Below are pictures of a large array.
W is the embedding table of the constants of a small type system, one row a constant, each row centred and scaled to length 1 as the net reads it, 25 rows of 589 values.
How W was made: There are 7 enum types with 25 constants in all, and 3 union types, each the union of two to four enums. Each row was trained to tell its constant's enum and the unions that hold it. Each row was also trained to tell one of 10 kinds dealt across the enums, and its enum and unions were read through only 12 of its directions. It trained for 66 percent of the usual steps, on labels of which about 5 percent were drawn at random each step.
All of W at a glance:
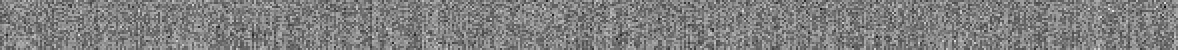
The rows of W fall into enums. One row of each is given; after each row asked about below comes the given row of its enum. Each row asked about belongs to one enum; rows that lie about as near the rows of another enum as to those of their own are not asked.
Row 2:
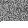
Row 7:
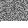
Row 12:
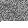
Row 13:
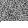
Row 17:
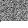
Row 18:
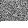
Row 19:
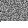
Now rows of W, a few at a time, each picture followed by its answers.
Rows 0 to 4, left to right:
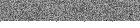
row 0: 17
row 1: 18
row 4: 7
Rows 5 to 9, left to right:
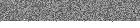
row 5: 17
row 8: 2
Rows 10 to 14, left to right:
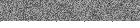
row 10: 2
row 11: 7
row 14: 12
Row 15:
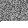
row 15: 7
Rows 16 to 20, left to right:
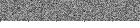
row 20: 18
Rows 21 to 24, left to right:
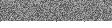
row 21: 18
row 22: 18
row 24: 12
